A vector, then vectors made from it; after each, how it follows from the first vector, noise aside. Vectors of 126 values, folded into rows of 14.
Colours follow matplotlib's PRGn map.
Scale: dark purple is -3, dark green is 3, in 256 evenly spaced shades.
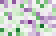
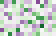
sign-scrambled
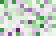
sign-scrambled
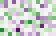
sign-scrambled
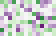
sign-scrambled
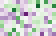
reversed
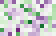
sign-scrambled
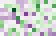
reversed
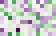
sign-scrambled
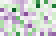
reversed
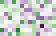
sign-scrambled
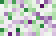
sign-scrambled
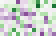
reversed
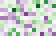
reversed
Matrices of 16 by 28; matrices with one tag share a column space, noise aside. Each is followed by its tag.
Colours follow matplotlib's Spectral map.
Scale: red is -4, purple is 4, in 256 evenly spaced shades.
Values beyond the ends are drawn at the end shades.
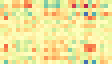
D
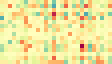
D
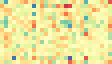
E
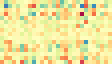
D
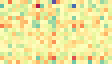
E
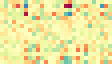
D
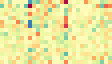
E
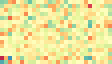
E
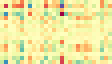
D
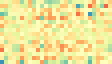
D
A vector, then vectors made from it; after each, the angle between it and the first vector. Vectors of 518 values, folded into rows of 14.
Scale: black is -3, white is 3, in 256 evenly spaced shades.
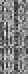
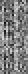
nearly opposite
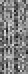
nearly parallel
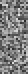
orthogonal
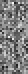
partly aligned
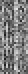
nearly opposite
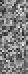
orthogonal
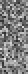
orthogonal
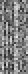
nearly opposite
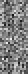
partly opposed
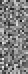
partly opposed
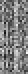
nearly opposite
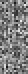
partly aligned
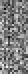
partly opposed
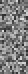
orthogonal
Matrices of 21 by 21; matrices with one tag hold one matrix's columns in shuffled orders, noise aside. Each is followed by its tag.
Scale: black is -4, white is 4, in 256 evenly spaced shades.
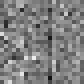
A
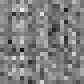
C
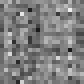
C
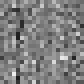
A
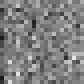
A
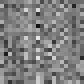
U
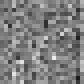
A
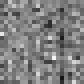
A
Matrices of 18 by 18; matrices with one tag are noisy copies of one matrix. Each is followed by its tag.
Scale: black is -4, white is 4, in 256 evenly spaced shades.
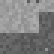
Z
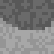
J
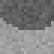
J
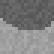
J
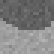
J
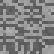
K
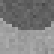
J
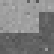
Z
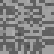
K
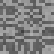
K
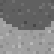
J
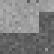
Z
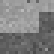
Z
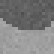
J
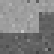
Z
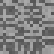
K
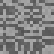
K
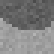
J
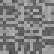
K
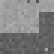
Z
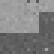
Z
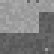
Z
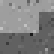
Z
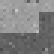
Z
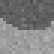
J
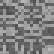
K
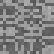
K
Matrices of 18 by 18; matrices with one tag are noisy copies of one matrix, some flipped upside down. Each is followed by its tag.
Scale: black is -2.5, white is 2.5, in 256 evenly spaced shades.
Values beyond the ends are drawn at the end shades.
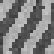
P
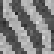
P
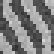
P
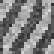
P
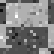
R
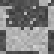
R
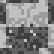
R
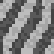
P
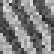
P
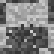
R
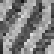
P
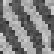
P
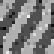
P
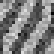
P
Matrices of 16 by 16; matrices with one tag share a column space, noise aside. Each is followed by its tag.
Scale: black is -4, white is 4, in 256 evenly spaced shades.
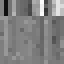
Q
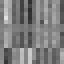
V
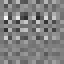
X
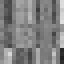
V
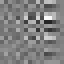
X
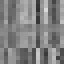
V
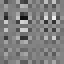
X
